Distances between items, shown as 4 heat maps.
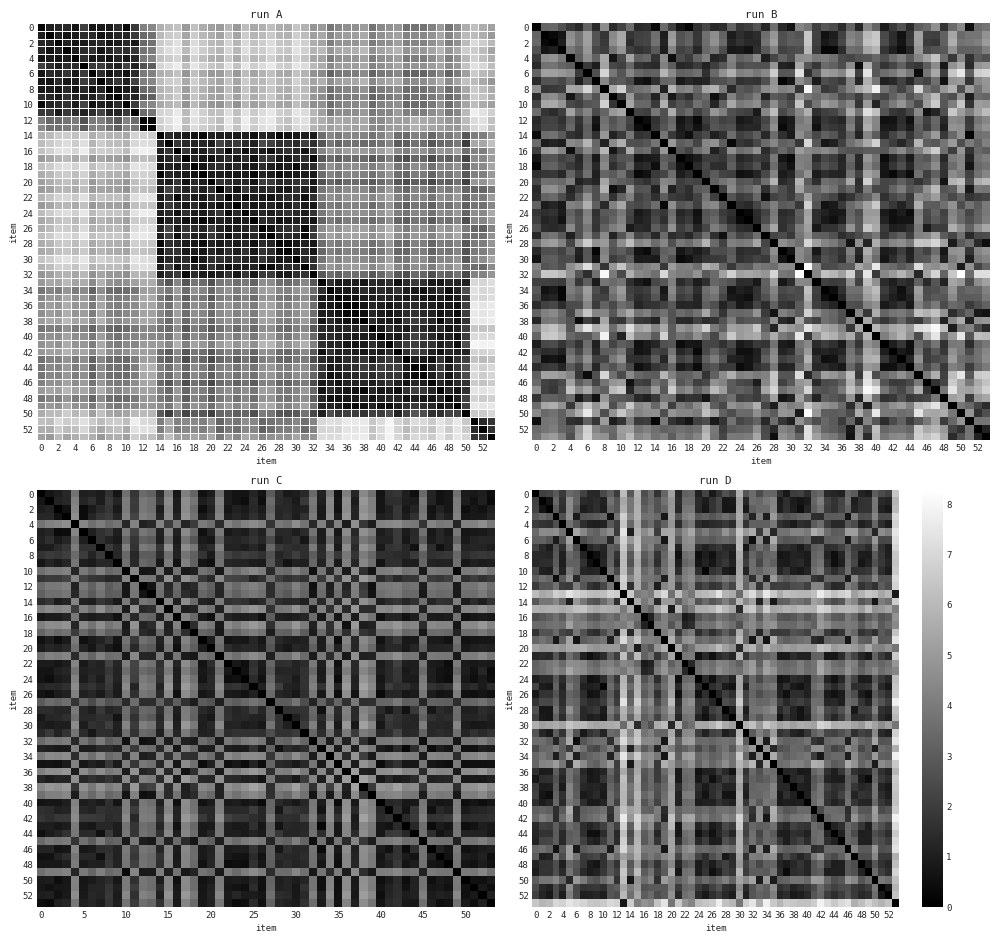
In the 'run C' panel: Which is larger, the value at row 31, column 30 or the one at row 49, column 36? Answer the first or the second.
the first
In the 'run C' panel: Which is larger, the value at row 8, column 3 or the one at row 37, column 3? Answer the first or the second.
the first
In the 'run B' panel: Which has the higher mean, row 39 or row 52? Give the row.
39
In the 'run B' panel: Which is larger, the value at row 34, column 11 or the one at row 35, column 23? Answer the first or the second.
the first
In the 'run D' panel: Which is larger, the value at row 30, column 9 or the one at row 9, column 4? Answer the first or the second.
the first
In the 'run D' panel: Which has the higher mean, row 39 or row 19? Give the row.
19
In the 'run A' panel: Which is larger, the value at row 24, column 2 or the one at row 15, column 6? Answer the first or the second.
the first
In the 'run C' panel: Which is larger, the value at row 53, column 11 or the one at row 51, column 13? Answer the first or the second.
the second
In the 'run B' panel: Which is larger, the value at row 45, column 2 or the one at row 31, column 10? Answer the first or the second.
the second
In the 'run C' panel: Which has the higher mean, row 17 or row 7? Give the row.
17
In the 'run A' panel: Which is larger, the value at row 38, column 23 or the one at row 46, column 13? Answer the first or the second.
the second
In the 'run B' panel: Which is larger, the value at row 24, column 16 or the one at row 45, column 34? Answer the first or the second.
the second
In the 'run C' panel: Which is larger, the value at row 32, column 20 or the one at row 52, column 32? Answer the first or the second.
the second
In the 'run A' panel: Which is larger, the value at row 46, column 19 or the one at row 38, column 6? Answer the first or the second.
the second
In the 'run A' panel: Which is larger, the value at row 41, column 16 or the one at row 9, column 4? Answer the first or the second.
the first
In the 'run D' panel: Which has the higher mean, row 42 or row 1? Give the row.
42
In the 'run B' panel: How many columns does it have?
54
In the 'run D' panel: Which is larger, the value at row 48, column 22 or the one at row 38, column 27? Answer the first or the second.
the first
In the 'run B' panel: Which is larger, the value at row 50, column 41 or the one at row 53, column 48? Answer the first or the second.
the second
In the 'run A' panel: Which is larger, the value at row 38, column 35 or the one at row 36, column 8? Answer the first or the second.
the second
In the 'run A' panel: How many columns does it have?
54
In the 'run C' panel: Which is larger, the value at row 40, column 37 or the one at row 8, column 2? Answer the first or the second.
the second
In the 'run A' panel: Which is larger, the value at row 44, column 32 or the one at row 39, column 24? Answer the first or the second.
the second
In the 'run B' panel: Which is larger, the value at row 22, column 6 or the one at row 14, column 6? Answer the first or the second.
the first
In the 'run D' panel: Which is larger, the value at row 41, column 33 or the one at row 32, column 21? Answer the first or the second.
the first
